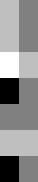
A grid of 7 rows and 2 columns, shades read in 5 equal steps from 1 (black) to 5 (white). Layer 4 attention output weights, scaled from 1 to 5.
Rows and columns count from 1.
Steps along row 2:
down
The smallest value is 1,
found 2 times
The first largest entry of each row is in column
1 1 1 2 1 1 2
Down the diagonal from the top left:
4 3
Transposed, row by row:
4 4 5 1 3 4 1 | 3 3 4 3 3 4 3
